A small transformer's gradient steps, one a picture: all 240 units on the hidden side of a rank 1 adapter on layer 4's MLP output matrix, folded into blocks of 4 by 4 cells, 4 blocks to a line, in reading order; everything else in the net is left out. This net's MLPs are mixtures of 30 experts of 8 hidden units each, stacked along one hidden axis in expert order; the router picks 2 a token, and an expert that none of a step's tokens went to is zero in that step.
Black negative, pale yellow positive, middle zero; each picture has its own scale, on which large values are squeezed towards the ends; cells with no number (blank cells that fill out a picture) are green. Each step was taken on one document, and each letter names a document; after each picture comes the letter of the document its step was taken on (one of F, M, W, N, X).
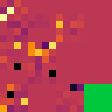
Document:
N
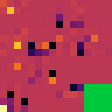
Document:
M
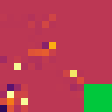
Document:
N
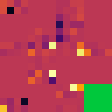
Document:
M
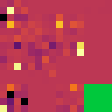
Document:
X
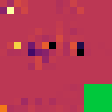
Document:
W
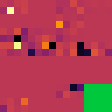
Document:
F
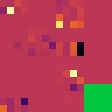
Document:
W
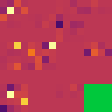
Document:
X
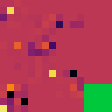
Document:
N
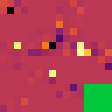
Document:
F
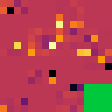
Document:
F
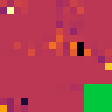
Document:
W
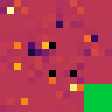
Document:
M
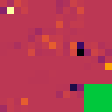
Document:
W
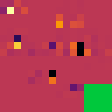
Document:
F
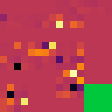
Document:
N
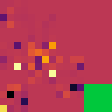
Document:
N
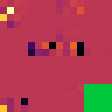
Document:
W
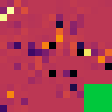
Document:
X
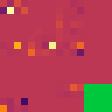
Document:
W
